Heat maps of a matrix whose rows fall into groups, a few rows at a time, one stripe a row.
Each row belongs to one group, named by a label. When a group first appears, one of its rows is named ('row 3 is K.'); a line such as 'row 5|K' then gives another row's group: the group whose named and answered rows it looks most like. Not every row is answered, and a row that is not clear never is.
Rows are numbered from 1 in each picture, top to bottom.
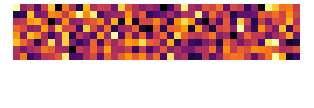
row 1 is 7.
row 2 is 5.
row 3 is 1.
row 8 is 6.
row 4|6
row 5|1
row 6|6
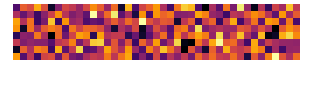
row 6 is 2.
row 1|1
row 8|7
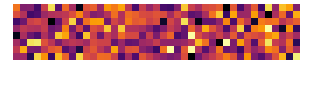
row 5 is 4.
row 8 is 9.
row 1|7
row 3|1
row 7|4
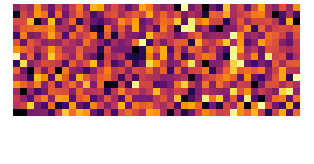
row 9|1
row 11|9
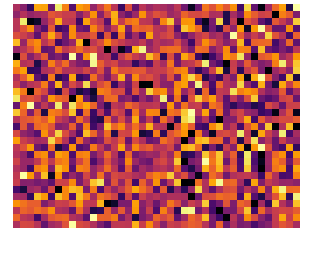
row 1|9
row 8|1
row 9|7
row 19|6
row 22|9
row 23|9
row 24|9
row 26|2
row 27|5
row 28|9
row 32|5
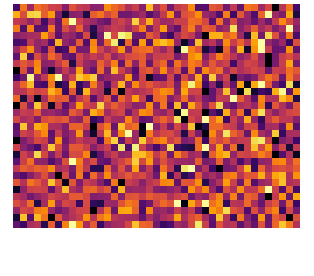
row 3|5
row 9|1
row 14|6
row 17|9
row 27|4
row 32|5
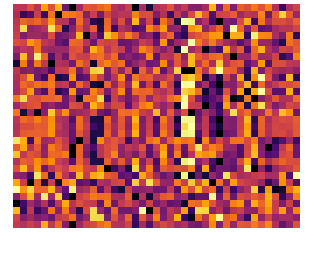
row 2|5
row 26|5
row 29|4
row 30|7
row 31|2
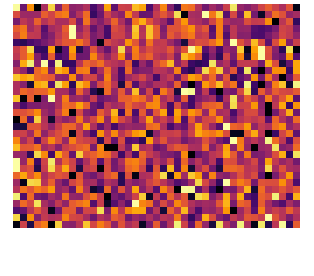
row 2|9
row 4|5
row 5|5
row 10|9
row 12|9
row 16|1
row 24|6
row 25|1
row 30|1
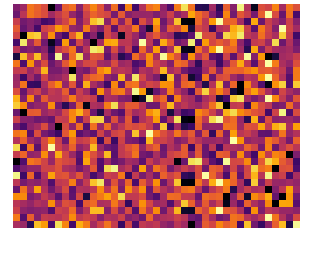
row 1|1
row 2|4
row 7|2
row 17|2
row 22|6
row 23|4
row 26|2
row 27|1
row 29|7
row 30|2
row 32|9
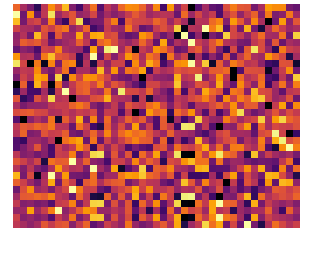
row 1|6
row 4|9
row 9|5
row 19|6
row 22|2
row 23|5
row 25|6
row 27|5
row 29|2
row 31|2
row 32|9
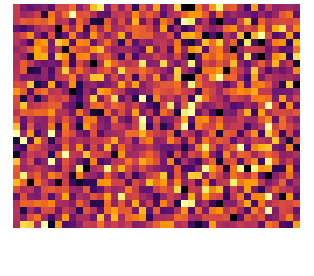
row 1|2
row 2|5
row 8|9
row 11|2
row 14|7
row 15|4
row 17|7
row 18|7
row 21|4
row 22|4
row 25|1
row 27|9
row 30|7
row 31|1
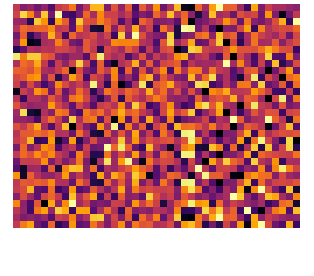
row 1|2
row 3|9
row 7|4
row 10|1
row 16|4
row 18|1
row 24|5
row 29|5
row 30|9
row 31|2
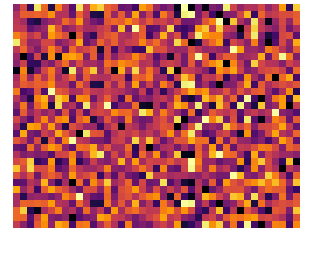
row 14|9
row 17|9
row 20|5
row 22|2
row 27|6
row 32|9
